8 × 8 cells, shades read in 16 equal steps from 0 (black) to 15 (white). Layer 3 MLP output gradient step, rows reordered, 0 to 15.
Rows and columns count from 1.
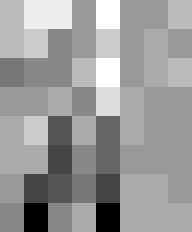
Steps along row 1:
up same down up down same up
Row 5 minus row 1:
-1 -2 -9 1 -9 1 0 -2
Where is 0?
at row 8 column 2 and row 8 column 5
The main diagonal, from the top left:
11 12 8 8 6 9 10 10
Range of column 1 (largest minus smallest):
4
